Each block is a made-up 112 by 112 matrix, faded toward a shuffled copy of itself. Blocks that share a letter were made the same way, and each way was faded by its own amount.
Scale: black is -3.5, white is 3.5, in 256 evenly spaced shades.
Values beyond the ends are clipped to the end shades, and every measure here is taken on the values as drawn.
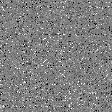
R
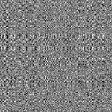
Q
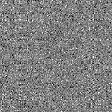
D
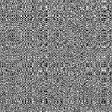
Q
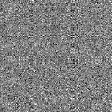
D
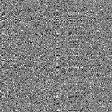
D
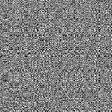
Q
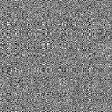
Q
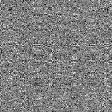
D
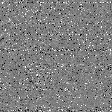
R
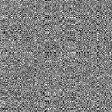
Q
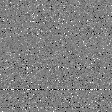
R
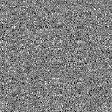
D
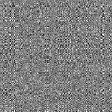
Q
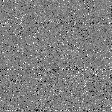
R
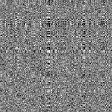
Q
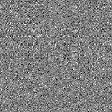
D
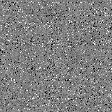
R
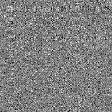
D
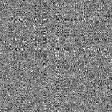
D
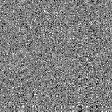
D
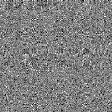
D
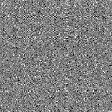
D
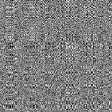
Q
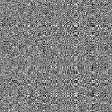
Q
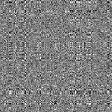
Q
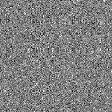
D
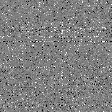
R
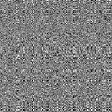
Q
